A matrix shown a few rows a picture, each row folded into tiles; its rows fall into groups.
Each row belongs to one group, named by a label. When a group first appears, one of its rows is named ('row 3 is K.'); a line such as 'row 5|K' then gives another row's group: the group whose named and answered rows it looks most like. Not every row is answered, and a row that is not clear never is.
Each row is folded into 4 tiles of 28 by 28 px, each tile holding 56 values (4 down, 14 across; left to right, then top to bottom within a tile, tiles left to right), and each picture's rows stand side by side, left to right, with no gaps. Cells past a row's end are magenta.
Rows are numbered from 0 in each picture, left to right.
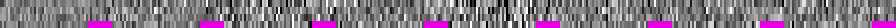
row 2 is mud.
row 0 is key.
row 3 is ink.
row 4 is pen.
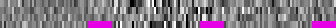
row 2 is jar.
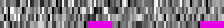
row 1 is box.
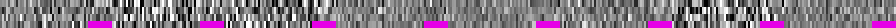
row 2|ink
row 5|ink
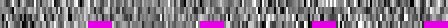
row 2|mud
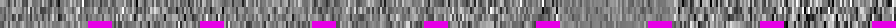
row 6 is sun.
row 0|pen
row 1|box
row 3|jar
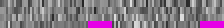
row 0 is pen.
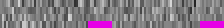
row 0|ink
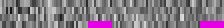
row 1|ink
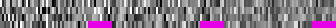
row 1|jar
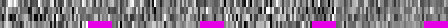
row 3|pen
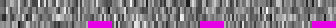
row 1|ink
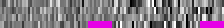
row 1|pen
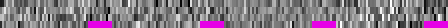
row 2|box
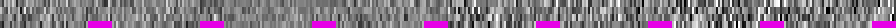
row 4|jar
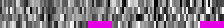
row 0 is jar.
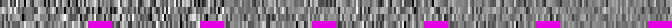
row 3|box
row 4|box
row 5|key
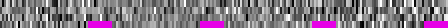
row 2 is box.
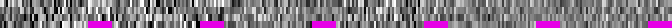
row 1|mud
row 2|sun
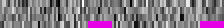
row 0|pen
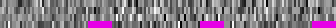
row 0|pen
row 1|box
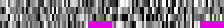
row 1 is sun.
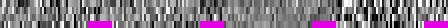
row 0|pen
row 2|key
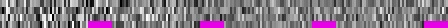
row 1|sun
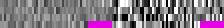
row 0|mud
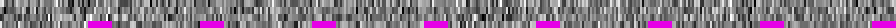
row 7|key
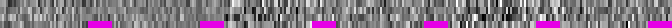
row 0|sun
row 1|ink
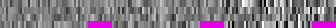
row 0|sun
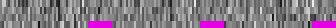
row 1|pen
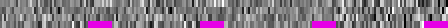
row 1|mud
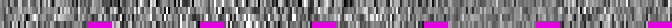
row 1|mud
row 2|ink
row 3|sun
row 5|jar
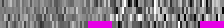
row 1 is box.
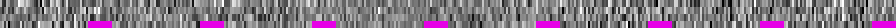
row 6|pen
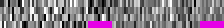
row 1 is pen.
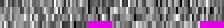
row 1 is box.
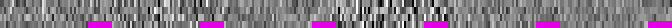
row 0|box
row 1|key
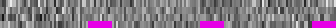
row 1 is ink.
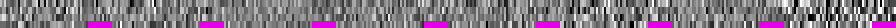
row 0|sun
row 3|mud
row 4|pen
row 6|mud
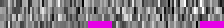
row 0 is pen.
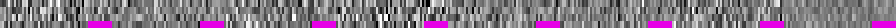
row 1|box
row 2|ink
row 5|pen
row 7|ink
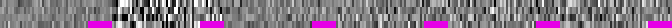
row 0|pen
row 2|box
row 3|mud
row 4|key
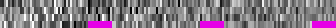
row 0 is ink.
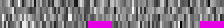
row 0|ink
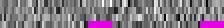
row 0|mud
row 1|box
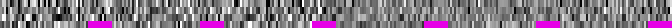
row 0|sun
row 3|box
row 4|sun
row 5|key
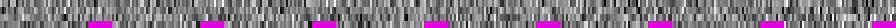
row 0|box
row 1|mud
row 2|mud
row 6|box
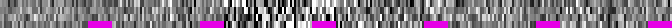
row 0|sun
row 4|sun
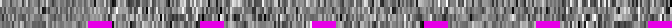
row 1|key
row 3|mud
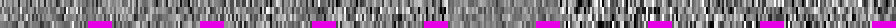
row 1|box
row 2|key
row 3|key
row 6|mud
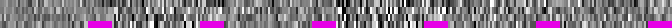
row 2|jar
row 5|ink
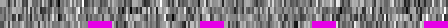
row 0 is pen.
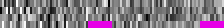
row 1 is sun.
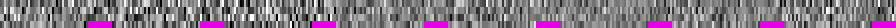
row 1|jar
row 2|box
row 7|key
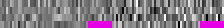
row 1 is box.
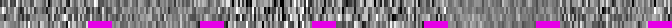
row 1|mud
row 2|pen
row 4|ink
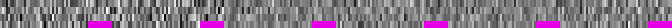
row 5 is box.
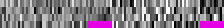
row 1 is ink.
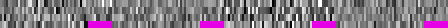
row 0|mud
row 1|jar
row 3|pen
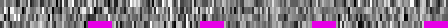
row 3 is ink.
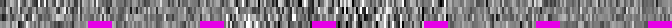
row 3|jar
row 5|sun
